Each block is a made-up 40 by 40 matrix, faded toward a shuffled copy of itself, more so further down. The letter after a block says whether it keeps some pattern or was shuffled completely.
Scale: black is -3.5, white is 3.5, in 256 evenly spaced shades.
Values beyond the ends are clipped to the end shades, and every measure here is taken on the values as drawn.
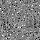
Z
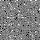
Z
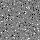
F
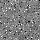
F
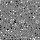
Z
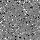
F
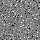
F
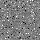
F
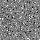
F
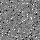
F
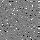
Z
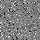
Z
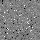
F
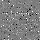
Z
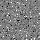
F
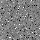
F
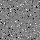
F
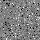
F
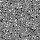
F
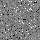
F
